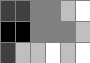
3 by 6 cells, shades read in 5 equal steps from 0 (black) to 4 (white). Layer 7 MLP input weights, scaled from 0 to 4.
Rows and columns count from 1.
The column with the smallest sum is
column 1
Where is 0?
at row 2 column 1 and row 2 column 2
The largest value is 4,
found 3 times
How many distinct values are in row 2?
3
